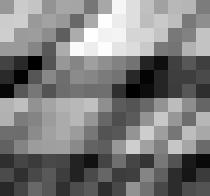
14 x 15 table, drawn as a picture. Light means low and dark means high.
Horizontal stripes repeat 2 times down the table. Overall the values sit about 50% of the way up the scale. The top middle is the ninth with the lowest average.
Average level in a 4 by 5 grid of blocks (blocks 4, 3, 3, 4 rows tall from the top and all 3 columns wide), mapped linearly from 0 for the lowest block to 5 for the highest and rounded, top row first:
12012
53354
21322
44434
